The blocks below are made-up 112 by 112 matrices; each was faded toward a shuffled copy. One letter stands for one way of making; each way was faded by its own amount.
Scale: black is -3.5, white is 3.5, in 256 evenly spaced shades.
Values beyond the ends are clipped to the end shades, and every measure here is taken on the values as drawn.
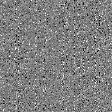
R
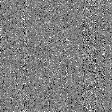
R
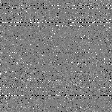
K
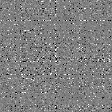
K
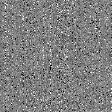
R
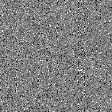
R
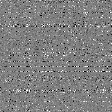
K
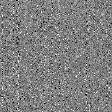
R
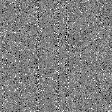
R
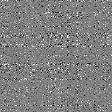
K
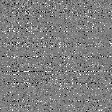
K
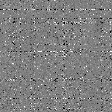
K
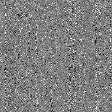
R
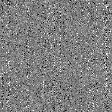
R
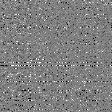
K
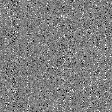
R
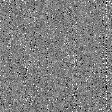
R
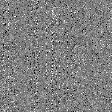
R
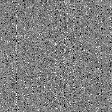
R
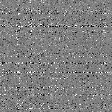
K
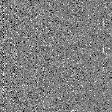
R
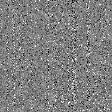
R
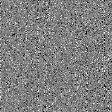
R
